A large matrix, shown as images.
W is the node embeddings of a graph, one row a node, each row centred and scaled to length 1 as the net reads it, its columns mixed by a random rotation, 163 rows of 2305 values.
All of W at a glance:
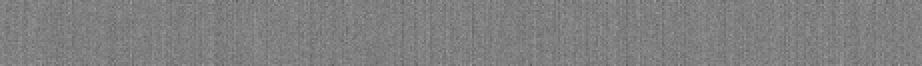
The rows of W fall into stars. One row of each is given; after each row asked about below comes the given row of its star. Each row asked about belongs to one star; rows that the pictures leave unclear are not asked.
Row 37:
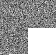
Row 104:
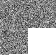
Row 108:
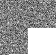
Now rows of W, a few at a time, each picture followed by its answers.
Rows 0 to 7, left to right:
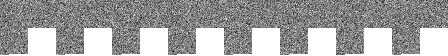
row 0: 104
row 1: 104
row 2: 37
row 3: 37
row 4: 37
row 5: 37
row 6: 104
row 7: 104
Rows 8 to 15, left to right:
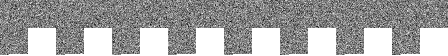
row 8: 37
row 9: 104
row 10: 104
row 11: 108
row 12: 104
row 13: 108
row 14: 108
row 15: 37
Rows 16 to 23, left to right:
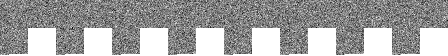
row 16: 104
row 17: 37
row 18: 37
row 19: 108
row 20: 104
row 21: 104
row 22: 108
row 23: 37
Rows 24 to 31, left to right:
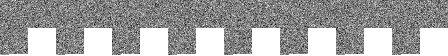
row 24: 104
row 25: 104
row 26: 37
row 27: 108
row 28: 108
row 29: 37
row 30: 104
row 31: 104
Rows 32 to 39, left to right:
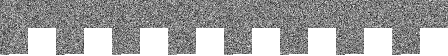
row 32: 104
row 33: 37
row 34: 104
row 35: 108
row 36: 104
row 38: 37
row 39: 108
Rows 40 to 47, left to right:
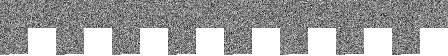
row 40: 104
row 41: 108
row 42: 37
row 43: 37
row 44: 37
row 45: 108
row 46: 104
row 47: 108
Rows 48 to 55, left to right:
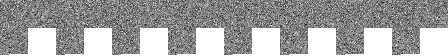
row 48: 37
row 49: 104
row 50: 108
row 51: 37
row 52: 108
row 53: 37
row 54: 104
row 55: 108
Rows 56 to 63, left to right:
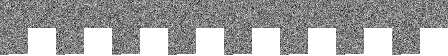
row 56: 104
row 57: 104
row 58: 104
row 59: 108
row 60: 37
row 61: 37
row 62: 104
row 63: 108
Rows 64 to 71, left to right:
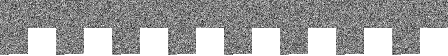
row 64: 37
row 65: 108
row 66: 104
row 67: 108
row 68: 104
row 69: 108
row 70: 37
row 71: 108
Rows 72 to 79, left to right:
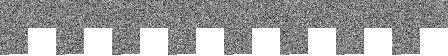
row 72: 104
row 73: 108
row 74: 108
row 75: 108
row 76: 37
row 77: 104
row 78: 37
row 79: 108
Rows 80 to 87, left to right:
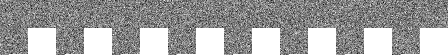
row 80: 108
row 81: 37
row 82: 108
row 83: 37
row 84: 104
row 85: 37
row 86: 104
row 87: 108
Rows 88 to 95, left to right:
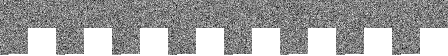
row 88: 108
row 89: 104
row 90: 104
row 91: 104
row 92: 104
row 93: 108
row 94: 37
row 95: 104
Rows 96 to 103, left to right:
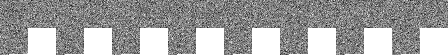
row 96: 108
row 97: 37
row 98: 37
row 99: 37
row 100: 37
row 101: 37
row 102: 37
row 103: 108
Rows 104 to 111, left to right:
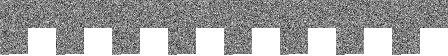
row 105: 37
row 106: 104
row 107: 104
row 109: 104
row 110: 108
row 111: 104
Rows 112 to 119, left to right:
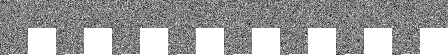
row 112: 37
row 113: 104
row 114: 104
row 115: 108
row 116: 37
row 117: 104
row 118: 37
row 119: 108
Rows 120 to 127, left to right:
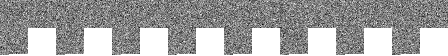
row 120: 108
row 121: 108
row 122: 37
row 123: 37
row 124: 104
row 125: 104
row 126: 108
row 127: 108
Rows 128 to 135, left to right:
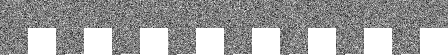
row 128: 104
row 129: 108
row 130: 37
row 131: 108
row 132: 104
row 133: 104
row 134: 37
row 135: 104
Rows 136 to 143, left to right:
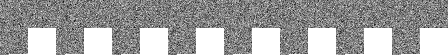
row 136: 108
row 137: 37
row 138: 104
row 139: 104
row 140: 108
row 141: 37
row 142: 104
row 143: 104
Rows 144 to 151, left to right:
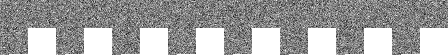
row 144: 104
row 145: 104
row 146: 108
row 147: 37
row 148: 108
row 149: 108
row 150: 104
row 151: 108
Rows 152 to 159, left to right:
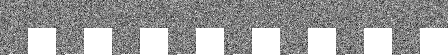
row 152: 37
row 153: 37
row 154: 37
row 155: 104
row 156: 37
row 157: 108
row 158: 104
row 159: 104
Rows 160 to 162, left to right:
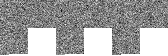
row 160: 108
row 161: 104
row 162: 104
